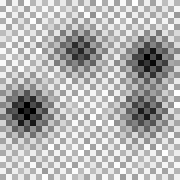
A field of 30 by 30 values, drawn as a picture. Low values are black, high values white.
Dips: four. Average level on the scale: 70%. Slope: none.
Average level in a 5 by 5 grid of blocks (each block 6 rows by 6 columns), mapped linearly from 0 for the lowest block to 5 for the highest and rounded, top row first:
55455 | 53120 | 24532 | 03522 | 55555
